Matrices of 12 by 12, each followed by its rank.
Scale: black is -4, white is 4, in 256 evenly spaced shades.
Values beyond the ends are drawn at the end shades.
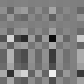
one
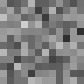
full rank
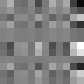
one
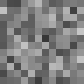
full rank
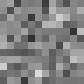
full rank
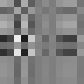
one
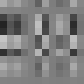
one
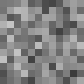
full rank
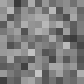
full rank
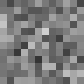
full rank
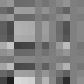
one
